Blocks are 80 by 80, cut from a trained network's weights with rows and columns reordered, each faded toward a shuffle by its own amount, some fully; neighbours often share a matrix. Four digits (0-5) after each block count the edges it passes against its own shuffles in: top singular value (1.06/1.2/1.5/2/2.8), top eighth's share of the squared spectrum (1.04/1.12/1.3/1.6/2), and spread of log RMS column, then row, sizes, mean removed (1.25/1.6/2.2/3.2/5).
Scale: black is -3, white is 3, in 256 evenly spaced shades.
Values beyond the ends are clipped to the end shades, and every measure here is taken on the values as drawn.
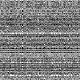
5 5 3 3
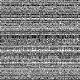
5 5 2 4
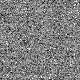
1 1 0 0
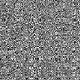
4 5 3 2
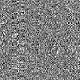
4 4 3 2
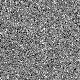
0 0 0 0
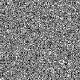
3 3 1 1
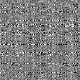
3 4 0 4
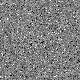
0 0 0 0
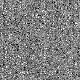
2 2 0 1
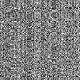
3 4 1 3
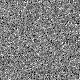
1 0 0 0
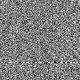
3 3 1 2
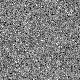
0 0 0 0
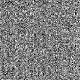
3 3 1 1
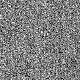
2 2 0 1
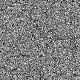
0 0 0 0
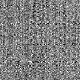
3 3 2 2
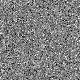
1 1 0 0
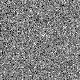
1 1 0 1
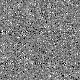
2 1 0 1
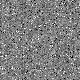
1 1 0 0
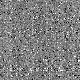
2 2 0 2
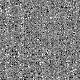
2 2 0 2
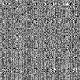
4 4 2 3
